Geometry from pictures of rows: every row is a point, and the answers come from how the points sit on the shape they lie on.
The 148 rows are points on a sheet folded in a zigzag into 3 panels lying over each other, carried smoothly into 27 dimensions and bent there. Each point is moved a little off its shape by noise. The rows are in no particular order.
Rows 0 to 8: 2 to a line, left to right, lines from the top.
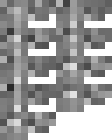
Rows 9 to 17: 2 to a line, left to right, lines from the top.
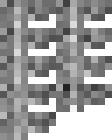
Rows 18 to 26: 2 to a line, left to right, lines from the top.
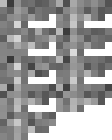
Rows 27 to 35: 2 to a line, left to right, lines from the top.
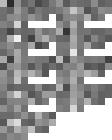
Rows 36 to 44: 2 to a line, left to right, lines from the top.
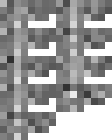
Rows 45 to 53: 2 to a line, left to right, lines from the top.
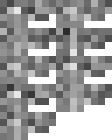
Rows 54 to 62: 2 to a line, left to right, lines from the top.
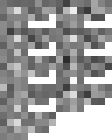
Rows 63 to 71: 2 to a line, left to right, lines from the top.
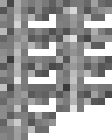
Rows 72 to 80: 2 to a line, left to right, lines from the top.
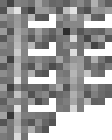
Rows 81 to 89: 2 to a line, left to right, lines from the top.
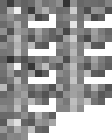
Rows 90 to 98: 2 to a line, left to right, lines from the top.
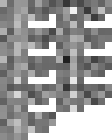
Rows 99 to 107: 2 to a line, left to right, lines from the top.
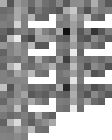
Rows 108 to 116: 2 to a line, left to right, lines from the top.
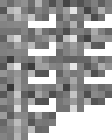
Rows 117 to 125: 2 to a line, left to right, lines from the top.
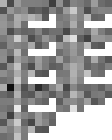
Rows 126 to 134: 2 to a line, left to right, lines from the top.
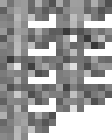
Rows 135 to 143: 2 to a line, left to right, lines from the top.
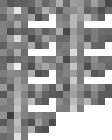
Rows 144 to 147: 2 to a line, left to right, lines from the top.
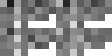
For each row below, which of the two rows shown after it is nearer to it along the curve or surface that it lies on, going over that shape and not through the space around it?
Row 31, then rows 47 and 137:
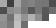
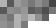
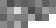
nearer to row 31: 47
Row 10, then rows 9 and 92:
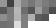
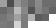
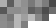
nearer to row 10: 92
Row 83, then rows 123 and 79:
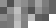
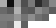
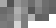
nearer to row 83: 79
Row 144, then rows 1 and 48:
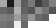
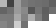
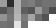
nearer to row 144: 1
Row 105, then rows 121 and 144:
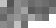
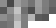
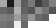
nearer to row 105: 144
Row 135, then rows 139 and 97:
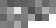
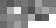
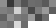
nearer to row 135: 97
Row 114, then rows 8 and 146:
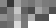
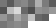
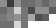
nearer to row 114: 8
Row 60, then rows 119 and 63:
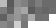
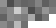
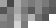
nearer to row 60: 119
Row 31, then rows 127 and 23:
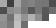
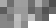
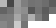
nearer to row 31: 127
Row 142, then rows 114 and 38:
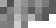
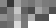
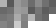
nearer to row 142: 114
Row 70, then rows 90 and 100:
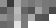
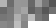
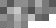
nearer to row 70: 100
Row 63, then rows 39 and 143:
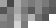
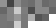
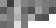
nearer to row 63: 143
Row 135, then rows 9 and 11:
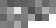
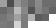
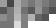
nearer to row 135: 9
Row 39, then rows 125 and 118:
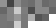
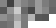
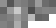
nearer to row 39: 118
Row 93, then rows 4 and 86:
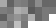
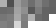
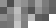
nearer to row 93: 4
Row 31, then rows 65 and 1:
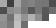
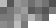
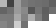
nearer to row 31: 65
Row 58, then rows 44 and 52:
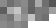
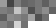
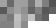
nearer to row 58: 52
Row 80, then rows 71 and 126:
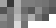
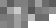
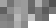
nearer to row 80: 126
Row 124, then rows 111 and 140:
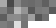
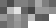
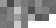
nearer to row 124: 140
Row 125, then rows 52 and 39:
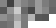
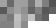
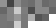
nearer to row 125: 52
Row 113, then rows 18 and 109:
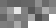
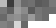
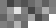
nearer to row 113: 109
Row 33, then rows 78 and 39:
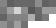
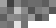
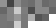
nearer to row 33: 78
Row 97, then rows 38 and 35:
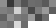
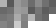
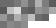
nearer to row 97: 38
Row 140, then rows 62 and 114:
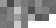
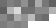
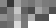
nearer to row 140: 62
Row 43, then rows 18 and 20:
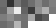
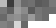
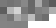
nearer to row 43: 20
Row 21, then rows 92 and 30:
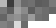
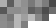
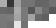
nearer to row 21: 30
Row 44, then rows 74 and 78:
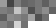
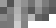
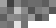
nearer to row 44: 78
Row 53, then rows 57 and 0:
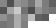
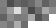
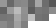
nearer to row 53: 0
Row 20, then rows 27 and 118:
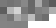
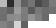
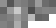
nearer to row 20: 118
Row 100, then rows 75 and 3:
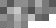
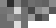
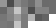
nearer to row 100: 3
